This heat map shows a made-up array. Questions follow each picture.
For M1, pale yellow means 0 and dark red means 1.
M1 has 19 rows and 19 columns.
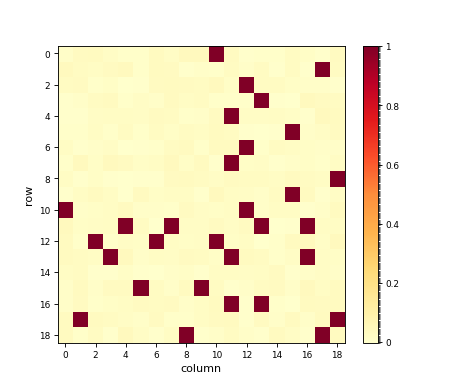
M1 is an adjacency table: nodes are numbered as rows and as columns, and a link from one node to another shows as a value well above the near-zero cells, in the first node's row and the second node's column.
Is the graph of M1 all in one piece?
no
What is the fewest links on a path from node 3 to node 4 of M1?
3
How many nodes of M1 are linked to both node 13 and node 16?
1
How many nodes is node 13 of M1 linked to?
3
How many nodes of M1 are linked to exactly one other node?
10
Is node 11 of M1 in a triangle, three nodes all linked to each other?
yes
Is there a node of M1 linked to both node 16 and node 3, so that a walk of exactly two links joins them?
yes
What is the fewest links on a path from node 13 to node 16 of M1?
1
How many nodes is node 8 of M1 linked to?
1
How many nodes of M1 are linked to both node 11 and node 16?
1
